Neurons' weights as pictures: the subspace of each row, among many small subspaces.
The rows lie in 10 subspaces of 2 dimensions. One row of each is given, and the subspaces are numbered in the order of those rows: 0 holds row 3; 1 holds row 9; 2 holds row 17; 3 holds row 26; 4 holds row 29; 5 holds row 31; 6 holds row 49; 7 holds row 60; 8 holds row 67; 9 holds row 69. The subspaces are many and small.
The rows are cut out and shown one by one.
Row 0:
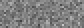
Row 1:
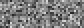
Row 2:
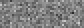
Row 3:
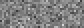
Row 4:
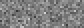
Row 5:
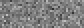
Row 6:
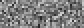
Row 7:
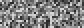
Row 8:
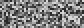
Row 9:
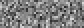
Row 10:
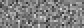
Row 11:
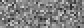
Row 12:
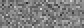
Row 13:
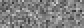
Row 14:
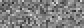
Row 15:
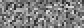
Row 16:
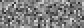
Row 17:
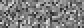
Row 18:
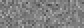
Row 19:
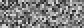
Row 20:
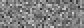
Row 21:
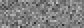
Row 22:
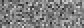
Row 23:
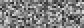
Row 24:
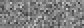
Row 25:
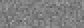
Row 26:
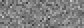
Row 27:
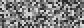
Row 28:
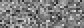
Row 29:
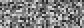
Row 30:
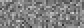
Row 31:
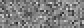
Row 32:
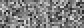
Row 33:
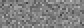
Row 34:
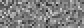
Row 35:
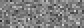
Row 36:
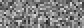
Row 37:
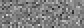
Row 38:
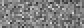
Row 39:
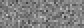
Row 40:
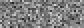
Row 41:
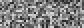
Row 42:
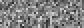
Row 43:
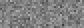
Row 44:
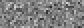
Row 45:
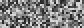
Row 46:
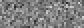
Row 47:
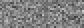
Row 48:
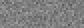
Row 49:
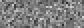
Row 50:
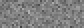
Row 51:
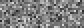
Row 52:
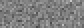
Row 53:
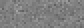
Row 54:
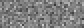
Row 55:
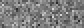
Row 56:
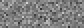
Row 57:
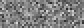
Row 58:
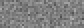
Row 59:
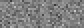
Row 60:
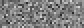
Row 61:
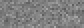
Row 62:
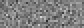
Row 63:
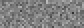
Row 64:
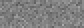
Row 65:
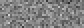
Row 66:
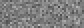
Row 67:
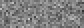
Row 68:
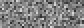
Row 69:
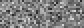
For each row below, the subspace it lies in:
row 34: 3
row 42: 2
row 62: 1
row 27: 5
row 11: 6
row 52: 7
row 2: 4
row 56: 7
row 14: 9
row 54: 1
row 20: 3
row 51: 0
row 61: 8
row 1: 4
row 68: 1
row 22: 7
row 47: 8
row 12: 2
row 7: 2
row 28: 9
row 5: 4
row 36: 7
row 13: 9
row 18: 3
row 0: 7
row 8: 8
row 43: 0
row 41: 2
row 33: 2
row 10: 1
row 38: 7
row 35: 0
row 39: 1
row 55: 8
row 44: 6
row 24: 6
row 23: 8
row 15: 6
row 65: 2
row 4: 0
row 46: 6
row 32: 8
